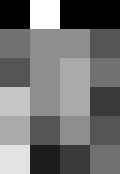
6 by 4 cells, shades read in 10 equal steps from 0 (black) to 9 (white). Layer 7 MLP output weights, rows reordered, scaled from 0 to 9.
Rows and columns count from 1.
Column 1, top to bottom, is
0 4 3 7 6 8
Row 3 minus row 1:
3 -4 6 4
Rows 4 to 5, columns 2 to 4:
5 6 2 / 3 5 3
